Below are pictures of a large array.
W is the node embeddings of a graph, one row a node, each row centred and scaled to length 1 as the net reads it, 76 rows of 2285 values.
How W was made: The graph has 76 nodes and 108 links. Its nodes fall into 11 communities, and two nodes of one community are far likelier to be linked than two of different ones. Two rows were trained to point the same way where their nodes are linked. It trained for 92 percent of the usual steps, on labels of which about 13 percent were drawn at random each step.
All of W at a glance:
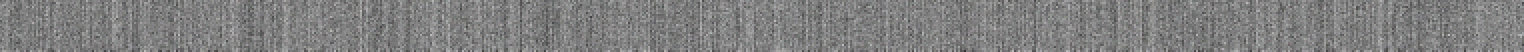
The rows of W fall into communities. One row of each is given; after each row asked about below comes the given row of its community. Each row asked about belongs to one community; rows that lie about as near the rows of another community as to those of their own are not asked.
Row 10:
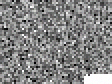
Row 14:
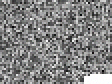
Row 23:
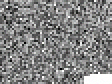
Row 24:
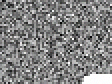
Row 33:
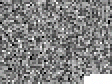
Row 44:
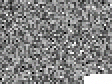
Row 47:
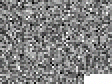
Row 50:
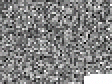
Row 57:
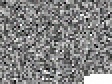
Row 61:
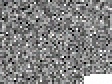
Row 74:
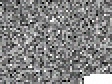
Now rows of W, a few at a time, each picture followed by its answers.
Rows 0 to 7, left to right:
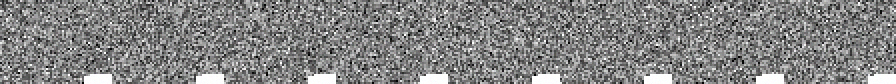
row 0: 74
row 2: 10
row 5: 44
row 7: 33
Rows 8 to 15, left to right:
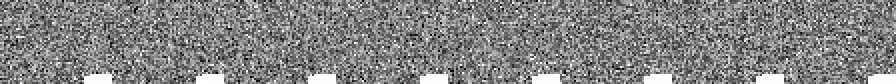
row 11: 23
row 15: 10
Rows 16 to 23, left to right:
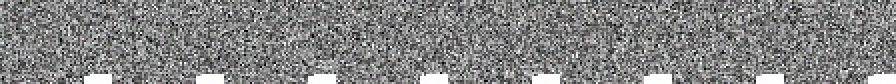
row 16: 47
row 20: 44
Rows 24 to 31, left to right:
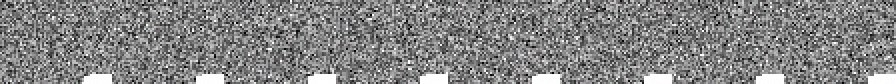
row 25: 14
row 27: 47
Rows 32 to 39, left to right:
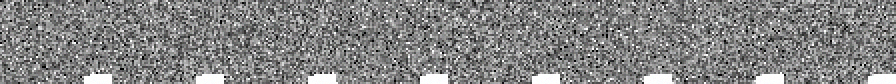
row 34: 61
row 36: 74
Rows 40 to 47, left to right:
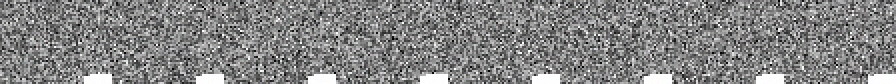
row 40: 24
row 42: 74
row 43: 14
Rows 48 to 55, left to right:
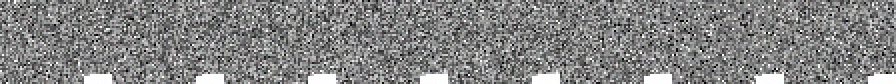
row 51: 14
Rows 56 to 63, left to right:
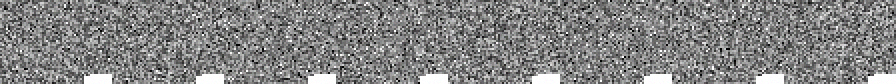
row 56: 47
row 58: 44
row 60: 24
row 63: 47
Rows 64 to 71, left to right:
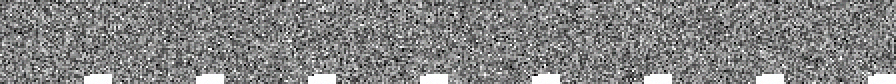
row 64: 61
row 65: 57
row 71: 33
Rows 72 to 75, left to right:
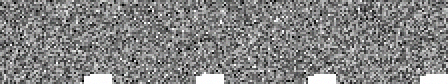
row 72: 14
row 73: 33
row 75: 33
